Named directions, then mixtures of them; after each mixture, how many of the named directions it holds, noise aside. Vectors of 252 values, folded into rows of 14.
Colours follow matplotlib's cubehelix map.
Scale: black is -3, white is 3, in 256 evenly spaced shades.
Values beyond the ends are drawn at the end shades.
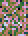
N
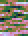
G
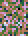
one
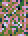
one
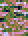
two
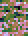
two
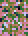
two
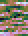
one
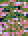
two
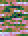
one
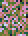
one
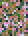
one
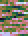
one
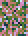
one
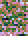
two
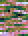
one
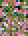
two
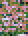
two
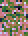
two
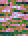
one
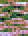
one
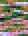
one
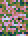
two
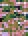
two
